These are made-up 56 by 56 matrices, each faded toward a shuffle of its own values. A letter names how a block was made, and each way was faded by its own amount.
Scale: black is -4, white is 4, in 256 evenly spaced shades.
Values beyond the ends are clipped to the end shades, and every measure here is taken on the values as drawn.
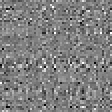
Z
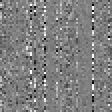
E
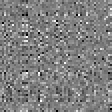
Z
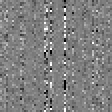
E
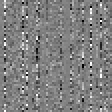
E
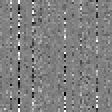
E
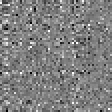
Z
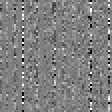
E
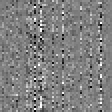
E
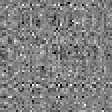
Z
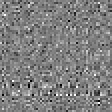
Z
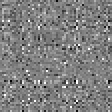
Z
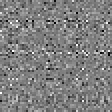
Z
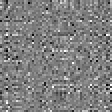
Z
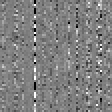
E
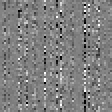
E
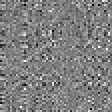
Z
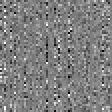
E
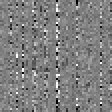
E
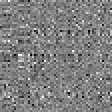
Z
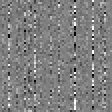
E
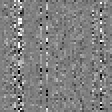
E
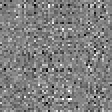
Z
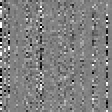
E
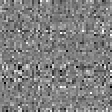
Z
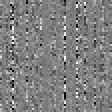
E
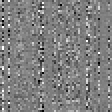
E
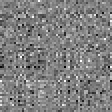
Z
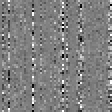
E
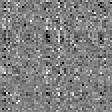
Z
